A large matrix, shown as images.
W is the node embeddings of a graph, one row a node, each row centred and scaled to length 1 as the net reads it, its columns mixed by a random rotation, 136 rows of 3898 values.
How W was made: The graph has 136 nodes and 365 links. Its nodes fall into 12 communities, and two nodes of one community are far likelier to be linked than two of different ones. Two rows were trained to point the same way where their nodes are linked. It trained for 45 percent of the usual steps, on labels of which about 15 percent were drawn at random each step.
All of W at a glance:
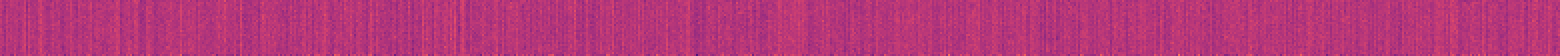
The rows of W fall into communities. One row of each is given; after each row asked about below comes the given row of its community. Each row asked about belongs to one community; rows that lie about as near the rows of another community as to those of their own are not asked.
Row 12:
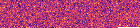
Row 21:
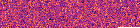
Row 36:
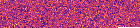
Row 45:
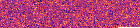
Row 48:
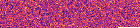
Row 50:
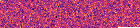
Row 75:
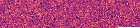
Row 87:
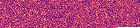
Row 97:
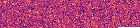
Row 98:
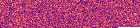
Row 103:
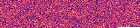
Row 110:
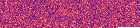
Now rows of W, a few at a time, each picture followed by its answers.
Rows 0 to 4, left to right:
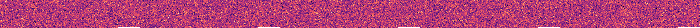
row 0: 45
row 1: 103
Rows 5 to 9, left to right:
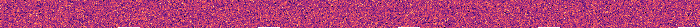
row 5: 36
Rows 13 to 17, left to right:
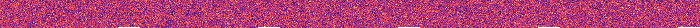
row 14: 36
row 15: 75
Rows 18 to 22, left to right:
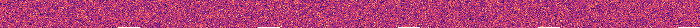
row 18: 36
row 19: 12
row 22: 45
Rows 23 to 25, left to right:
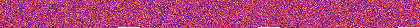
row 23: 36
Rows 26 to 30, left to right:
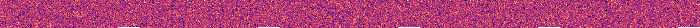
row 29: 98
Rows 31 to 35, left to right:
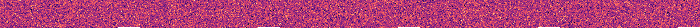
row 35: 103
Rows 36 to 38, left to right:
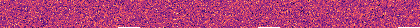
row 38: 75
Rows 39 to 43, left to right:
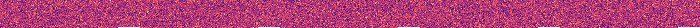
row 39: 97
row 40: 87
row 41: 12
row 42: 48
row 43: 45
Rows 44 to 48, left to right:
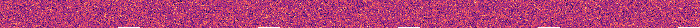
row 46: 36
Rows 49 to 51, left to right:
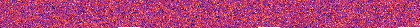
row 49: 97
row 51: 12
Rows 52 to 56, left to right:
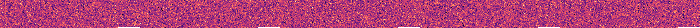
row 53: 97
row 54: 12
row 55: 45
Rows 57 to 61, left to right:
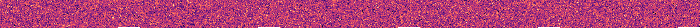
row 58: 45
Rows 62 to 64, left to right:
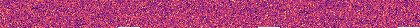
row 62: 45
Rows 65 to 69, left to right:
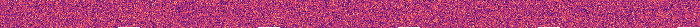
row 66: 97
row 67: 98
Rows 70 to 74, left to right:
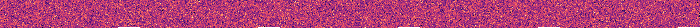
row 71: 75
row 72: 12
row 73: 50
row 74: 21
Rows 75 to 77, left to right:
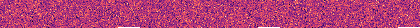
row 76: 103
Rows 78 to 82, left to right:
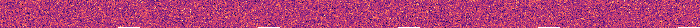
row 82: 45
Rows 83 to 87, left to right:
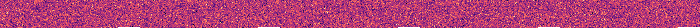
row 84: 36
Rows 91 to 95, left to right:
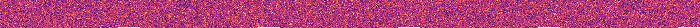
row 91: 75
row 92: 75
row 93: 98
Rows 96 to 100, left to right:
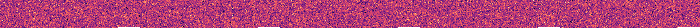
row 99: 98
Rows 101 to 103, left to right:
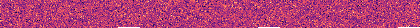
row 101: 36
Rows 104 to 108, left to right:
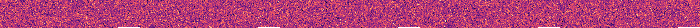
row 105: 21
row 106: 97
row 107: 87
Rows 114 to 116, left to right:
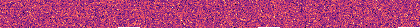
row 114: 75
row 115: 12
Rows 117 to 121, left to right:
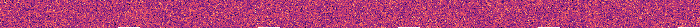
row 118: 75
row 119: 97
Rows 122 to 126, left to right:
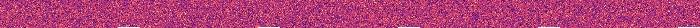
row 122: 12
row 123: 87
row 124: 97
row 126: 110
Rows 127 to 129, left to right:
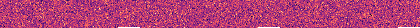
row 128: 87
